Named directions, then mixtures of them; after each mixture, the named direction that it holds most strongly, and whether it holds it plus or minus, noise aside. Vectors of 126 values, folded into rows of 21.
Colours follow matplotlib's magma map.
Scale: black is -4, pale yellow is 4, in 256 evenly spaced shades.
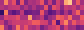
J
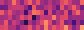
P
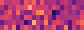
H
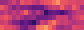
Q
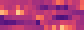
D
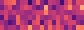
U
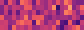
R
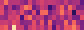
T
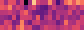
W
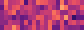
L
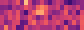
W, minus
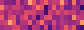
U, minus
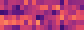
D, minus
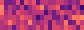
L, minus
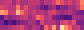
D, plus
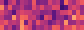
L, minus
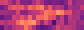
Q, minus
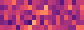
U, plus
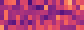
U, plus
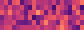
R, minus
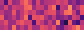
R, plus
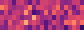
P, minus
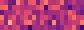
U, minus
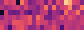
J, plus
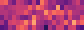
P, minus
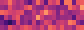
U, plus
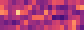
D, plus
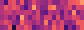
T, minus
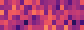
P, plus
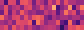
R, plus
